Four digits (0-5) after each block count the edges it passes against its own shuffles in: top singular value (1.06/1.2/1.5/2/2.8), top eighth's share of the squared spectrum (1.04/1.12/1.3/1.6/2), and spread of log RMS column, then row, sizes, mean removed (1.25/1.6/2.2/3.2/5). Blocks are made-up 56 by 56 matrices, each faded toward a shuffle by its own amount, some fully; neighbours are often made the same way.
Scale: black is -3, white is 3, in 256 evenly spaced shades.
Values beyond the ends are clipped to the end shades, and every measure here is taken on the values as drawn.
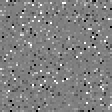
0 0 0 0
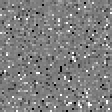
2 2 0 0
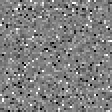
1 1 0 0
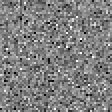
0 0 0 0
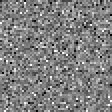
0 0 0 0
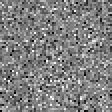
1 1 0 0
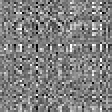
4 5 3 3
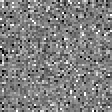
3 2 1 1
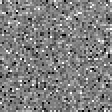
0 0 0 0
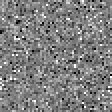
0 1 0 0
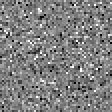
2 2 0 1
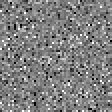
2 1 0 0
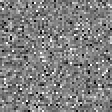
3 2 1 1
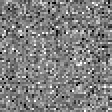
3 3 1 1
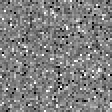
1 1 0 0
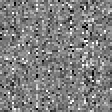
1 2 3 0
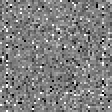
1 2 2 0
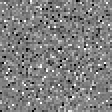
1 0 0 0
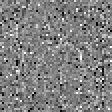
1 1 2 0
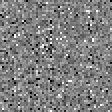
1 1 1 0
